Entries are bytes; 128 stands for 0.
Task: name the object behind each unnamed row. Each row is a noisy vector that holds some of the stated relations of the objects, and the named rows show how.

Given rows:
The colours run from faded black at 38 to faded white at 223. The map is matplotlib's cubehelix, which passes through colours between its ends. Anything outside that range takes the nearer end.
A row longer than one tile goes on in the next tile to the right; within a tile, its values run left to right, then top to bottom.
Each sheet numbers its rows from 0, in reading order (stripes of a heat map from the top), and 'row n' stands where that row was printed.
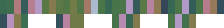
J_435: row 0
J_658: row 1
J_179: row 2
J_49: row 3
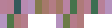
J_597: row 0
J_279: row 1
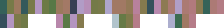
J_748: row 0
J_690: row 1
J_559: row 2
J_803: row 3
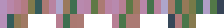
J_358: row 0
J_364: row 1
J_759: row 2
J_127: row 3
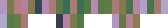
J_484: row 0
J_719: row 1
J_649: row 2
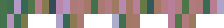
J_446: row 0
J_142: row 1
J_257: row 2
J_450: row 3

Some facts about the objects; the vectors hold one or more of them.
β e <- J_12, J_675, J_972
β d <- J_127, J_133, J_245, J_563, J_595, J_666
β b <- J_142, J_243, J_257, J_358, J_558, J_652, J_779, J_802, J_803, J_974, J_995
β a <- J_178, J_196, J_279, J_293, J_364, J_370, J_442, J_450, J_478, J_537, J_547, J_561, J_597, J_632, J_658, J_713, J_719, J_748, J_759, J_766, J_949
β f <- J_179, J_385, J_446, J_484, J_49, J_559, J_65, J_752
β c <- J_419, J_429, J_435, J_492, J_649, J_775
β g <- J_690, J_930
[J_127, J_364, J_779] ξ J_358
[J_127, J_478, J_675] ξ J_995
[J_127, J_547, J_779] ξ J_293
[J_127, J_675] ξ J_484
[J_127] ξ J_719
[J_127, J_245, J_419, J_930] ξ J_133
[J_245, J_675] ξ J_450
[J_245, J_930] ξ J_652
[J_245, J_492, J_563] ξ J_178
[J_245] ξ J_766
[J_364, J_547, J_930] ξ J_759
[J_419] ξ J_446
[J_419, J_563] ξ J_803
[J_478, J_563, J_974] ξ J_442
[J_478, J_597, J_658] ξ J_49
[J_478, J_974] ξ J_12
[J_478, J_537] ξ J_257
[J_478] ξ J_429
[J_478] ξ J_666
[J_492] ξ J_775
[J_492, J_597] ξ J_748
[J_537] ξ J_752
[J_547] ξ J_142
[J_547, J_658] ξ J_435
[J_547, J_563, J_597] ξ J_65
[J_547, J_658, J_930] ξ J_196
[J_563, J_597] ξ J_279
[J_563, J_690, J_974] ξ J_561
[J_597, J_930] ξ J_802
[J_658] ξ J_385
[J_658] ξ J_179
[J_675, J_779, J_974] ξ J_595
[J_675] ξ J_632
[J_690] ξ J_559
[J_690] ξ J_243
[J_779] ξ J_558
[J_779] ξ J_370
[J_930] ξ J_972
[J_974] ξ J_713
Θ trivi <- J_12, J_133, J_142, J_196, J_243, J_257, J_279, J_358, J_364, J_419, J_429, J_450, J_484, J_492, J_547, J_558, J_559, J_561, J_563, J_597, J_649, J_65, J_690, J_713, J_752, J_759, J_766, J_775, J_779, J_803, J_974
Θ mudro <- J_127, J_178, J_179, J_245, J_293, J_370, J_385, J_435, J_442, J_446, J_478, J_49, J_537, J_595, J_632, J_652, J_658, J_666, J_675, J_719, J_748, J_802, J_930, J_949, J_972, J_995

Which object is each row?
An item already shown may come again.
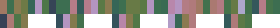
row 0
J_127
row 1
J_435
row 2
J_537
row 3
J_142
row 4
J_995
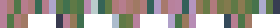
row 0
J_450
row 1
J_930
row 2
J_65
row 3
J_563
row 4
J_245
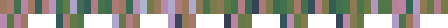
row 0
J_713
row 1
J_995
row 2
J_492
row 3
J_779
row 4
J_595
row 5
J_666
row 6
J_949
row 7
J_563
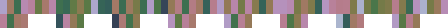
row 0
J_364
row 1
J_478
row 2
J_127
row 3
J_561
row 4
J_12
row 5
J_133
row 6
J_974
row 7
J_419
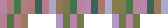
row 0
J_450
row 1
J_429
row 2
J_429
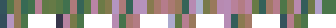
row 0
J_442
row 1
J_293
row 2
J_547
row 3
J_492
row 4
J_558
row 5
J_972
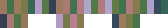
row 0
J_127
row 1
J_775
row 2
J_675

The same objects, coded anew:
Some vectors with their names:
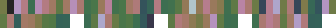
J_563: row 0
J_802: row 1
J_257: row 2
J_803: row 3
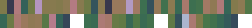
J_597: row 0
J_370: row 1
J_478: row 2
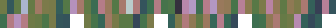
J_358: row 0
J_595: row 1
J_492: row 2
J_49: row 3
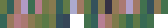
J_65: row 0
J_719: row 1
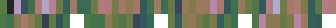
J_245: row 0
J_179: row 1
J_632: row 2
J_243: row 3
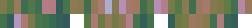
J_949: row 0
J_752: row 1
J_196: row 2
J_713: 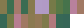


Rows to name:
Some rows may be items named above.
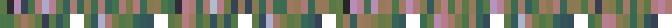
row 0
J_245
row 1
J_478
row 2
J_675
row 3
J_478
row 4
J_563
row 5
J_766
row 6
J_478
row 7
J_547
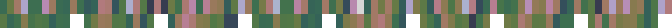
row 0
J_435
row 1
J_972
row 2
J_65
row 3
J_435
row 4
J_775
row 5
J_595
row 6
J_995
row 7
J_484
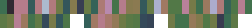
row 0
J_675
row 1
J_65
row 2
J_666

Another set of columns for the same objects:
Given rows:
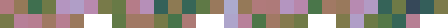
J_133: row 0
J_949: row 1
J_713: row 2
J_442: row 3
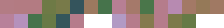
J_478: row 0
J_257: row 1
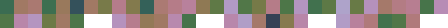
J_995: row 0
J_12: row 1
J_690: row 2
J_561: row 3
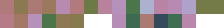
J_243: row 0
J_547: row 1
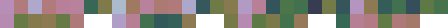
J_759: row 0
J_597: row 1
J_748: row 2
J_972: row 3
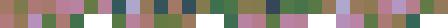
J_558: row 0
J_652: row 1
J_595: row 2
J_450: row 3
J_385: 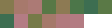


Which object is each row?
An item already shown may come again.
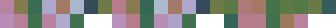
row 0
J_775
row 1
J_775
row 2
J_127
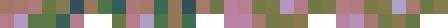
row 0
J_478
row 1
J_995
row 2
J_803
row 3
J_803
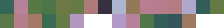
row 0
J_930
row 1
J_597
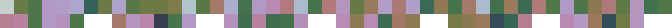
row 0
J_484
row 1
J_563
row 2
J_364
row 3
J_779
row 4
J_658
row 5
J_690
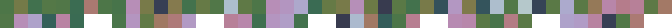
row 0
J_675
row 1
J_666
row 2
J_484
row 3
J_245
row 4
J_492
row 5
J_974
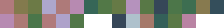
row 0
J_649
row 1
J_245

